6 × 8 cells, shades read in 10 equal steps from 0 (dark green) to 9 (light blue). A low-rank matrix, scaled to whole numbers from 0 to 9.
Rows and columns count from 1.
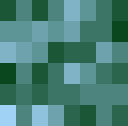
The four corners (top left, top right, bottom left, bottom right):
1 1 9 2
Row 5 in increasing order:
2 2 3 3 3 4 4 4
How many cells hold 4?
9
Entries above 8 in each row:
0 0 0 0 0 1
